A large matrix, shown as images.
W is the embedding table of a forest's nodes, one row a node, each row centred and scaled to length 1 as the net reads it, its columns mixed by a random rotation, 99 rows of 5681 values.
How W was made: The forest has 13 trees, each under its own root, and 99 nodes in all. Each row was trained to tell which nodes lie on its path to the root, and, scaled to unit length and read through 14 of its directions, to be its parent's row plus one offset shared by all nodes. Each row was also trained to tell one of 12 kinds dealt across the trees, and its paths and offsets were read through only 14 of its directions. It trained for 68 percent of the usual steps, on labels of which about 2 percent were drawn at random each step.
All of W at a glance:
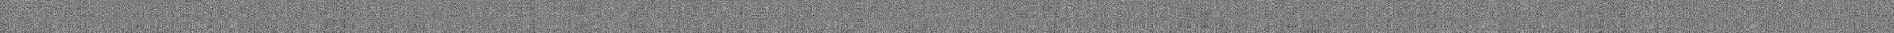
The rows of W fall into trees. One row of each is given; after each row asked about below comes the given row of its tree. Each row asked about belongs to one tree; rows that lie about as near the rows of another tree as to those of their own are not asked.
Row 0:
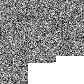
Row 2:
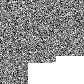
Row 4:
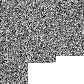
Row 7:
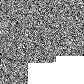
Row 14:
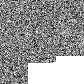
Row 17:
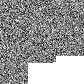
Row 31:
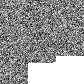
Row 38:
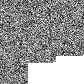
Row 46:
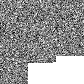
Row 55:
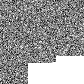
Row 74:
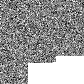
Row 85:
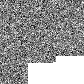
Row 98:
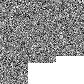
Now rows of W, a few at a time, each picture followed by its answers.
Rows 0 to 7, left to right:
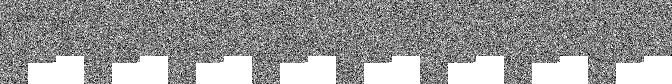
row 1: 74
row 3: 7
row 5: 46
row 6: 98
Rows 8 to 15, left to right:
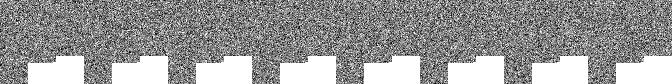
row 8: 46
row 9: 85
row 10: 85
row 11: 85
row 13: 46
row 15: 31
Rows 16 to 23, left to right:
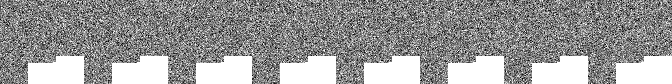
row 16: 38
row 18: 0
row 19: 38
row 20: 0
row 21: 85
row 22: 85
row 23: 85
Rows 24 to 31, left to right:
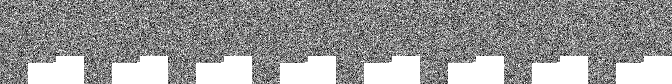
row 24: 4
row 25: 74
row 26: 17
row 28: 4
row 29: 31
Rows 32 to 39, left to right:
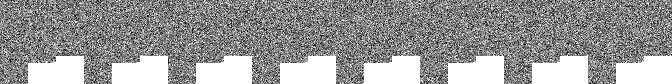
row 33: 55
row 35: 2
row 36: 17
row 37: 14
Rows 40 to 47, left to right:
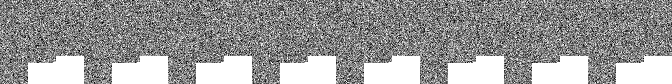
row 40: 17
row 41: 74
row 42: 7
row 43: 7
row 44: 7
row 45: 38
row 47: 17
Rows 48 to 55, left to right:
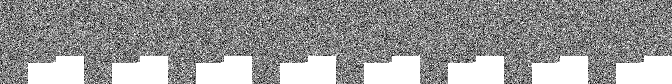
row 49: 7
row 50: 7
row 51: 55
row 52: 38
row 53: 7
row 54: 46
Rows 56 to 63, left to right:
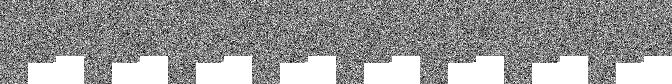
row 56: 17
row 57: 31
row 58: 38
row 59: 17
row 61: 0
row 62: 74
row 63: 98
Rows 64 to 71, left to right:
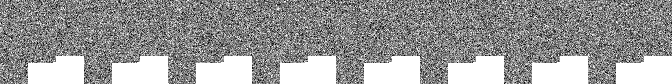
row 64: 74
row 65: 4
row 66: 7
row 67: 38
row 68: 85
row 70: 2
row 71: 31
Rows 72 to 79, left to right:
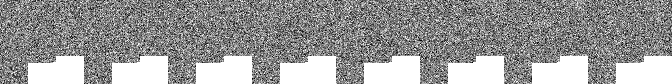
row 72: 14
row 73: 4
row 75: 2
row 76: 7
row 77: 17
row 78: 17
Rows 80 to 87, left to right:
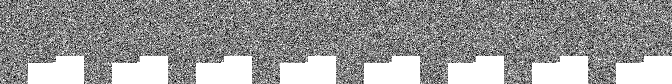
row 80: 14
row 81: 74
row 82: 74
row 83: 17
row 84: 31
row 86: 0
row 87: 46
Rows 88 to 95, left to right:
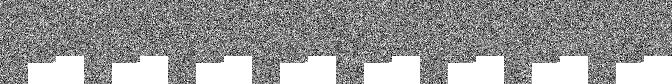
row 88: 98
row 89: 0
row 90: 85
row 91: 98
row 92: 4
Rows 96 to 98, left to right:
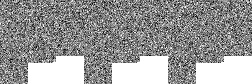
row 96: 74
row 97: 85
